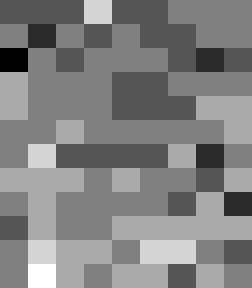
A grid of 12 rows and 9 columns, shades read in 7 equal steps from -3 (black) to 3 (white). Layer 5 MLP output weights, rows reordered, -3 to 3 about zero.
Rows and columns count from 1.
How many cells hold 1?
26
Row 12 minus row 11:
0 1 0 -1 1 -1 -3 1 1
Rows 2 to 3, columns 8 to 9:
0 0 / -2 -1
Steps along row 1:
same same up down same up same same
